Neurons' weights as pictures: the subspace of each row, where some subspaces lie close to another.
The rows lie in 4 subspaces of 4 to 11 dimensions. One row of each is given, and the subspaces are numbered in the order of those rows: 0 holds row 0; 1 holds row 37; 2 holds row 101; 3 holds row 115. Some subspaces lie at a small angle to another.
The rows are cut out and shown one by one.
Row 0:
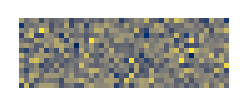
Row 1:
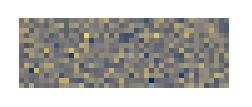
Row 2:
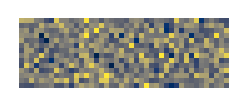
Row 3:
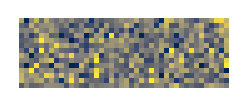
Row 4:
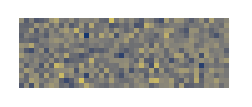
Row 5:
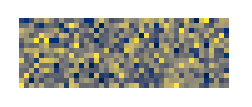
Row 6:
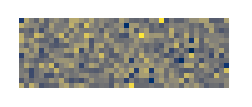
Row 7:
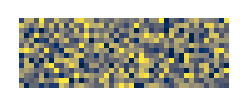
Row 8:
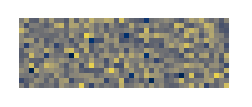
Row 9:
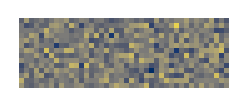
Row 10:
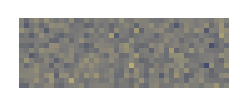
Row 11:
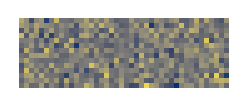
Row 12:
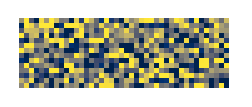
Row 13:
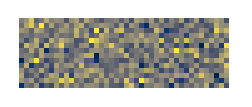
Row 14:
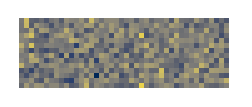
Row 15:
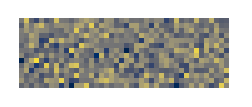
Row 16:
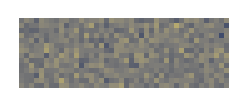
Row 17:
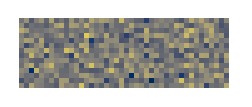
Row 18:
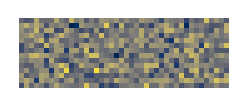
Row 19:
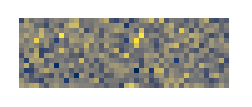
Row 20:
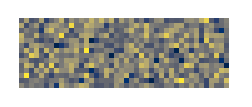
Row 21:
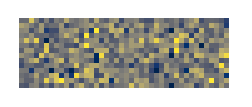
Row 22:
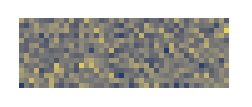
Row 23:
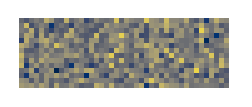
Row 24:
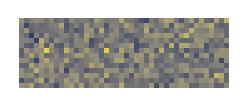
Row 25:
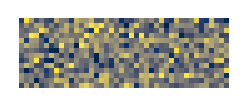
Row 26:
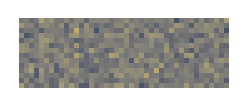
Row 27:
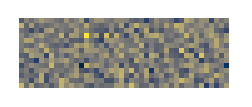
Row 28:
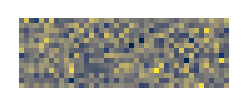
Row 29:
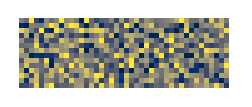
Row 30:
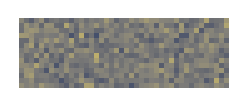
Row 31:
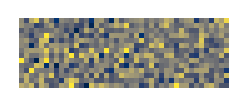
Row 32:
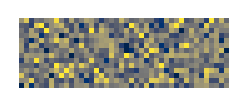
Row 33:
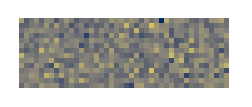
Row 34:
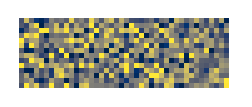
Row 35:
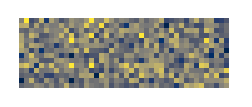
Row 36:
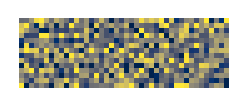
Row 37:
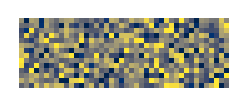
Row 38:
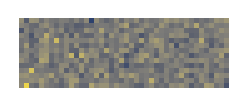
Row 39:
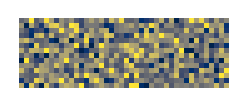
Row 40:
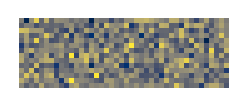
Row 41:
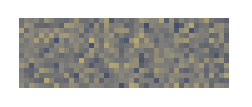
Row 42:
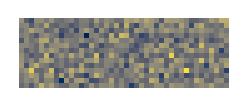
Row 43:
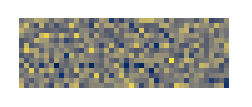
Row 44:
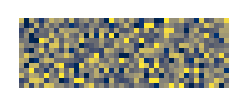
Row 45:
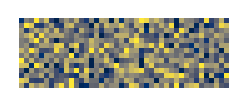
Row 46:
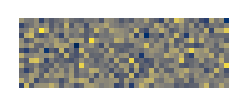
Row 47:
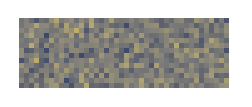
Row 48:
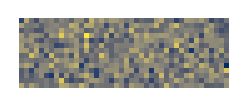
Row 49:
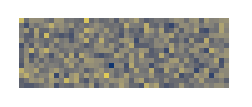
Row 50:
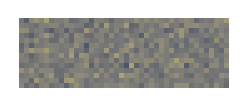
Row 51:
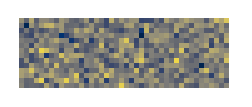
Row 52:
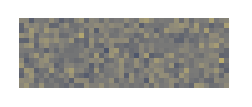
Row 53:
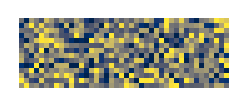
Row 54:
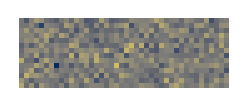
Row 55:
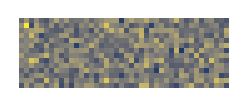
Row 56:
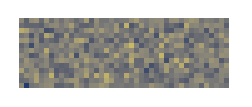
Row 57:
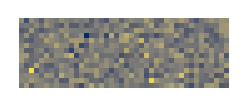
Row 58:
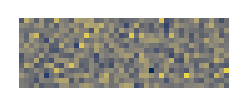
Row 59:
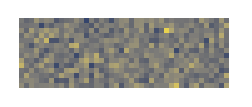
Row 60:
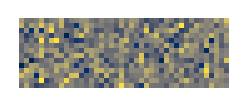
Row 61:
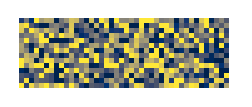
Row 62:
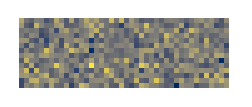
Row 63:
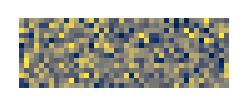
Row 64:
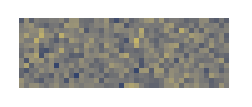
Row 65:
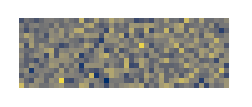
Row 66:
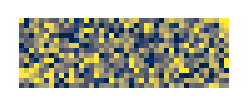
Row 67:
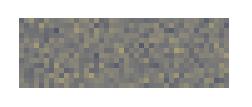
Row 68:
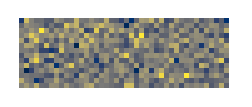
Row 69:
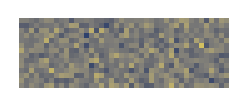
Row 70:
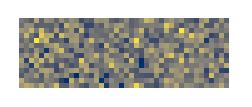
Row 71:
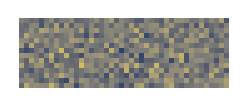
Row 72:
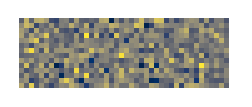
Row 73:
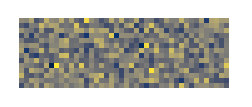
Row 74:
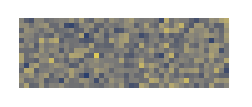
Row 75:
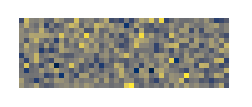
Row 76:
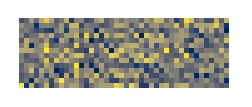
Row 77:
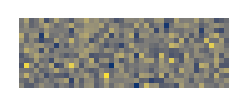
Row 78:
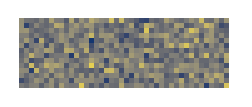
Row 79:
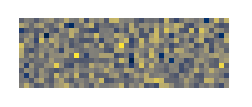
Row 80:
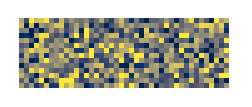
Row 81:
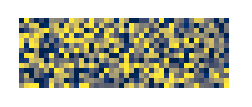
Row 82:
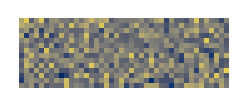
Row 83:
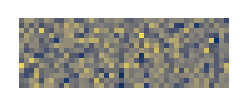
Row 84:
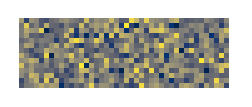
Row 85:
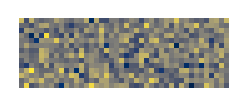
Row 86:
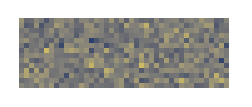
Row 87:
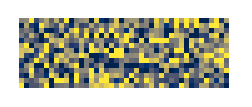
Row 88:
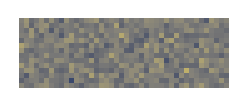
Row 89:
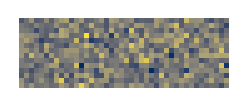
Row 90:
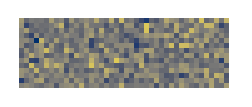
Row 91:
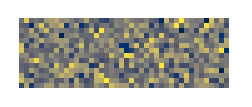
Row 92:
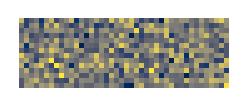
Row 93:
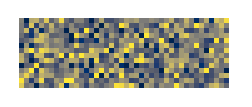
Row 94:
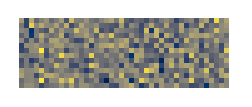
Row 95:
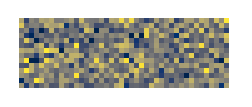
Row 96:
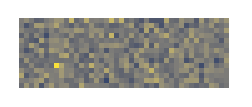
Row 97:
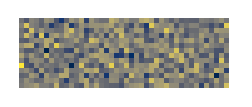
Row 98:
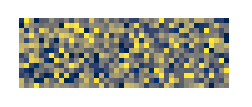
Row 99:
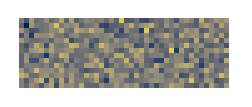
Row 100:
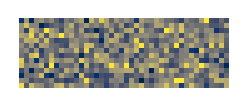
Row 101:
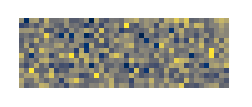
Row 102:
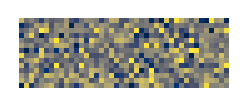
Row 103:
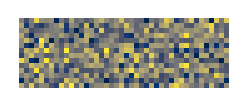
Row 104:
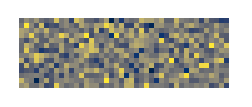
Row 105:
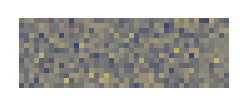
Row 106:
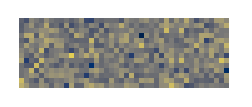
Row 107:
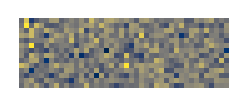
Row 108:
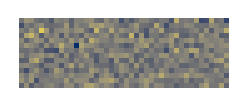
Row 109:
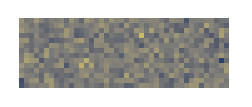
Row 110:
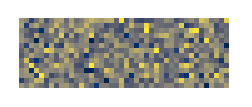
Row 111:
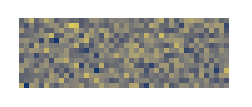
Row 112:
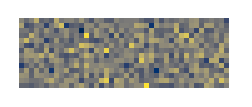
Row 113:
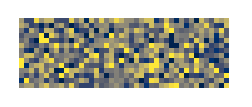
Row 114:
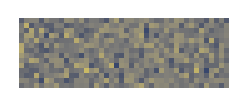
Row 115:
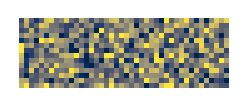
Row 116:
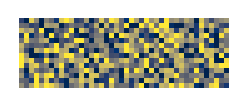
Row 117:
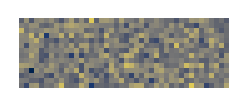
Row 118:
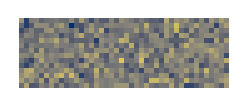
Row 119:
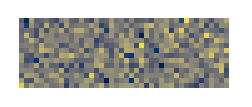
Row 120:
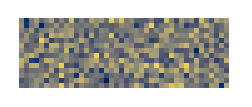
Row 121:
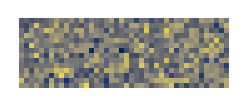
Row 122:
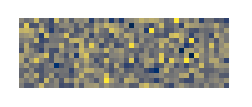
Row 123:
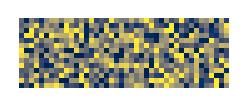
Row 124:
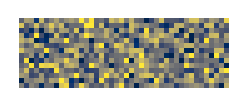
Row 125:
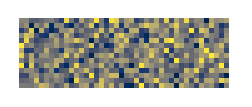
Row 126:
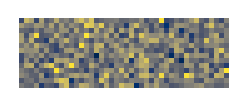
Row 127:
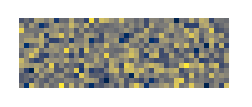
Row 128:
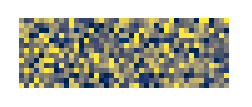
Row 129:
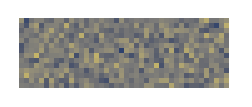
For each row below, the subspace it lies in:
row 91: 3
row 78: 1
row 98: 2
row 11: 3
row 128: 0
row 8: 1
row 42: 2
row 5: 2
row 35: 2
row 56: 2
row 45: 1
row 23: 2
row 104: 2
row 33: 0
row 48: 2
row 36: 0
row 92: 0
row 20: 2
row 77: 2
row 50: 2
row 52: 3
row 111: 2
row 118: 3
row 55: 3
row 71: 0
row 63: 3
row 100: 3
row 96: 3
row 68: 0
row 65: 3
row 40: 2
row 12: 3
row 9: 3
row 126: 0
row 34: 0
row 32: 3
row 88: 2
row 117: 1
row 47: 1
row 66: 2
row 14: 2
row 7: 0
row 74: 2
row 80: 3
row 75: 0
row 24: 1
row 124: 0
